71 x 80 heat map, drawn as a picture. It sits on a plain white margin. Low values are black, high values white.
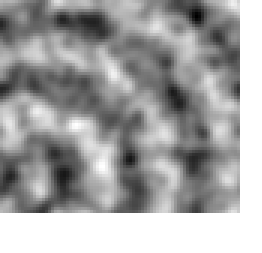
Rings: centred on the bottom left. Ninth with the lowest average: bottom left. Mirror symmetry: none. Slope: none.
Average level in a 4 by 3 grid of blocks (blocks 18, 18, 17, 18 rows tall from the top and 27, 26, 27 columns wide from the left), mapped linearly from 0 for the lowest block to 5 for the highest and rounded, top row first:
2 3 2
2 4 2
5 4 3
0 3 4
